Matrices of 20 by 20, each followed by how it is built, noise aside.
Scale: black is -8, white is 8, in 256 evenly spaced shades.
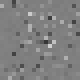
sparse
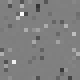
sparse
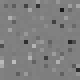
sparse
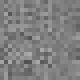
low rank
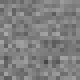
low rank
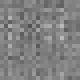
low rank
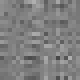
low rank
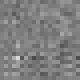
low rank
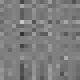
low rank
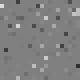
sparse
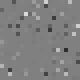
sparse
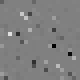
sparse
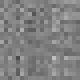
low rank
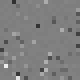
sparse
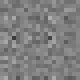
low rank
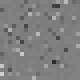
sparse
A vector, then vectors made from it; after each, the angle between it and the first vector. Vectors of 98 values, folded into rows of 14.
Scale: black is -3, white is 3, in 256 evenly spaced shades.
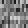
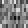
nearly opposite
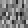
orthogonal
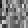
partly opposed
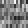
nearly opposite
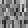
partly aligned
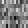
nearly opposite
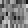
partly opposed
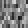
partly opposed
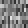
nearly parallel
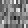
nearly opposite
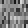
nearly parallel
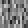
orthogonal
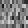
partly opposed
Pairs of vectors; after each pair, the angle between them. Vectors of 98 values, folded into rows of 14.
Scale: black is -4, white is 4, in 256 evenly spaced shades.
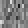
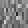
partly opposed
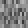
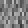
nearly opposite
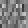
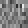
nearly opposite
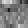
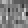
partly aligned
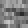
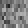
partly opposed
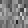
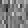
orthogonal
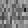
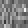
nearly opposite
